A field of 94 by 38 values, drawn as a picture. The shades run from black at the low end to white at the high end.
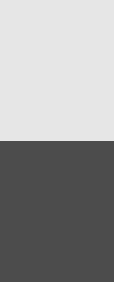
The table splits into 2 rows of 1 panel. Panel 1,1: very high, flat. Panel 2,1: low, flat.
